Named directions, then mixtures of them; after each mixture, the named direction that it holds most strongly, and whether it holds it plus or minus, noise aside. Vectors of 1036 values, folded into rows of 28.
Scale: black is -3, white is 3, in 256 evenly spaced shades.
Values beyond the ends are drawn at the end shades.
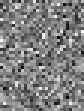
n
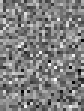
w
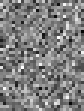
n, minus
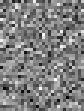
n, plus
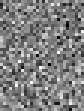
n, plus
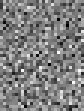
w, minus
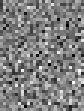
w, minus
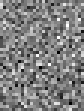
n, minus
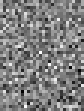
w, plus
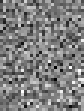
w, minus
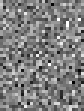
w, plus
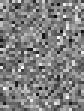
n, minus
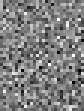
w, plus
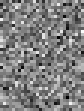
n, plus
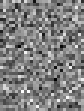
w, minus
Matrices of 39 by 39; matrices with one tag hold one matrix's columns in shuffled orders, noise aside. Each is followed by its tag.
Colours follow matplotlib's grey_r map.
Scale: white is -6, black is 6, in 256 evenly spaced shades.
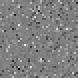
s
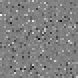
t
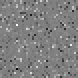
s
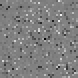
t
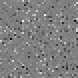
t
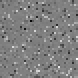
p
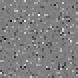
t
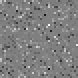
s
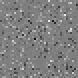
t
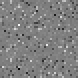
s
